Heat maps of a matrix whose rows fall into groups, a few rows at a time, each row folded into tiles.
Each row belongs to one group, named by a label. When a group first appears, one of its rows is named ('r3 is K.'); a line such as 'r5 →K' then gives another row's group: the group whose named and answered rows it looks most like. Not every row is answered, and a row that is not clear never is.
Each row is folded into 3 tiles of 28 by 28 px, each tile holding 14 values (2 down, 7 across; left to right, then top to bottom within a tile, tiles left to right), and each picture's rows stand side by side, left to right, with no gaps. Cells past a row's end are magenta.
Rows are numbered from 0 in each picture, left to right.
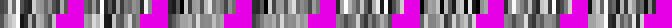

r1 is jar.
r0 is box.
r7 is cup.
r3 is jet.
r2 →jet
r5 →jet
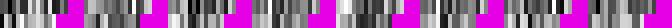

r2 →jar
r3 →jar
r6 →jar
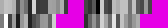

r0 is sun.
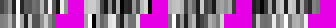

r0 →jar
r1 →sun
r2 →sun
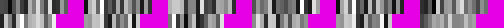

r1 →cup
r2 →sun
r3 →jar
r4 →cup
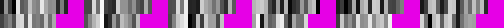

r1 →box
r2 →box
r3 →sun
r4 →jet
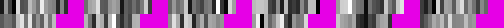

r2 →jar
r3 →sun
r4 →jar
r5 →jet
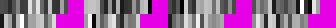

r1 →sun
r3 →jar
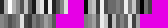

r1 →cup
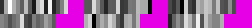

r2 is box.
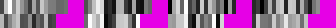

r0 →cup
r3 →jet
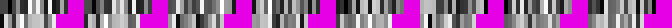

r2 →sun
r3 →cup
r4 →jet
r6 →jet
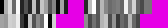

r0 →cup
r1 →cup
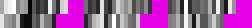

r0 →jar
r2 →jar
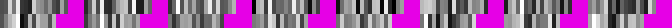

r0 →box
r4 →jet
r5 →sun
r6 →cup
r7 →jar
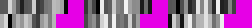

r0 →sun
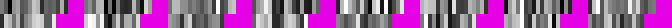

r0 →box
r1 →jar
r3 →box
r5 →sun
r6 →cup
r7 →cup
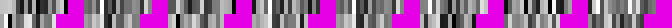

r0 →sun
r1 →jar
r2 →sun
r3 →cup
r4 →jar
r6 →jet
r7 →cup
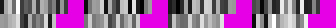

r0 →cup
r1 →jet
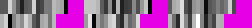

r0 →sun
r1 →sun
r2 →sun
